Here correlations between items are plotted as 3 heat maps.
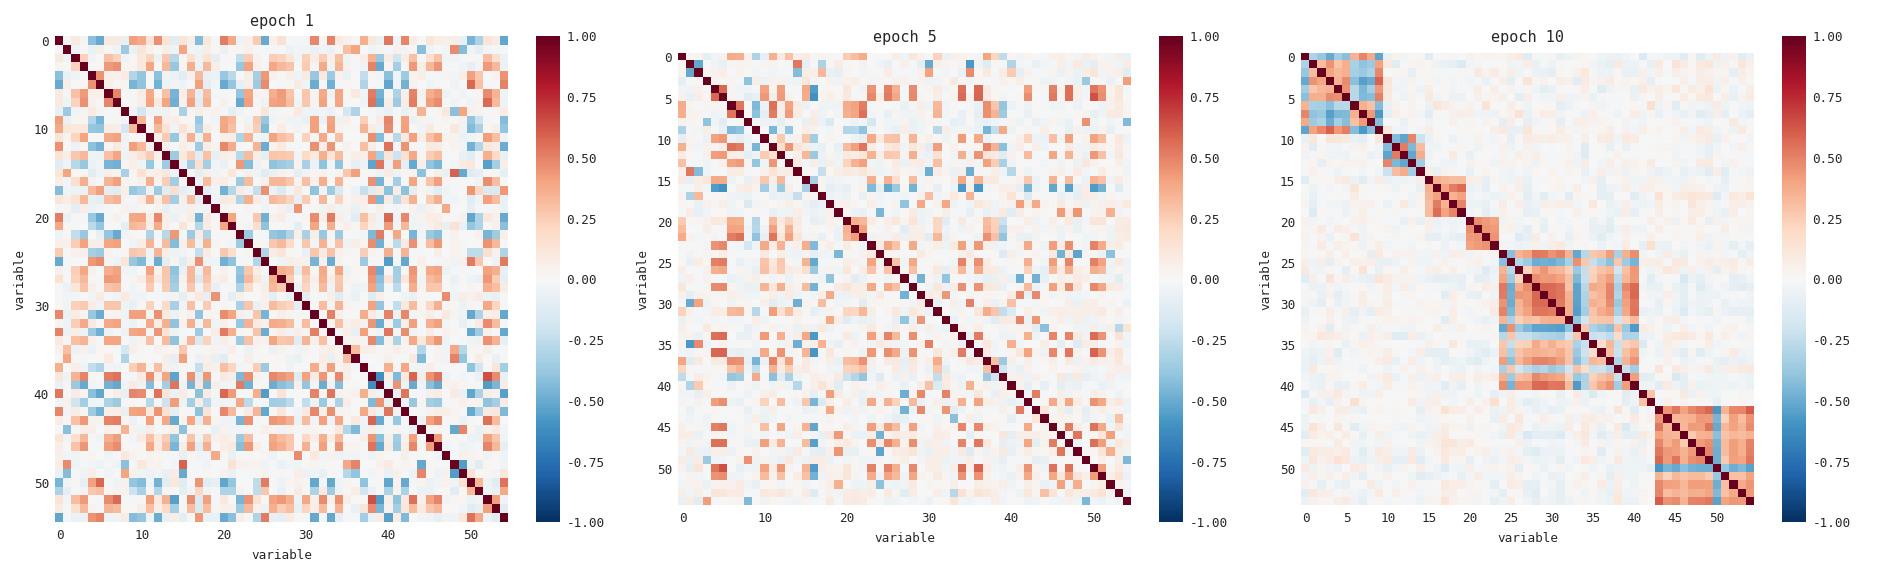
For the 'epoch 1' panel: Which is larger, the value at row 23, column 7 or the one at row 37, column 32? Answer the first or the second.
the first
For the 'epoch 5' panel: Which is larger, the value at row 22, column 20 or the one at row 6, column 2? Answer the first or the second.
the first
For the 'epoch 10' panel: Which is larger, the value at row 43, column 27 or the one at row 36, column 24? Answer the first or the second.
the second
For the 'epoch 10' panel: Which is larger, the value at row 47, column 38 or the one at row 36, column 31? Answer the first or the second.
the second
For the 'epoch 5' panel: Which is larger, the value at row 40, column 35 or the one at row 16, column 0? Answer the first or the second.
the first
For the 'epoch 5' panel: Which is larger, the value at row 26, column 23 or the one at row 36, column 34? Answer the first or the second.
the second
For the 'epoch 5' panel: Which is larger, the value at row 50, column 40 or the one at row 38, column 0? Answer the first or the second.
the second
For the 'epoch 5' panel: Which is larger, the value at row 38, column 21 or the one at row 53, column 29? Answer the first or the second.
the first
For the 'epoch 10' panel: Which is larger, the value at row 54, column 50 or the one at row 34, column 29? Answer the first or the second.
the second
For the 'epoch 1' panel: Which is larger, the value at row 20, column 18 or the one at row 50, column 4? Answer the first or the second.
the second
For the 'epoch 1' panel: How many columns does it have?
55
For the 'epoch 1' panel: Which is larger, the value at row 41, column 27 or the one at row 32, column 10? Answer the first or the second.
the second
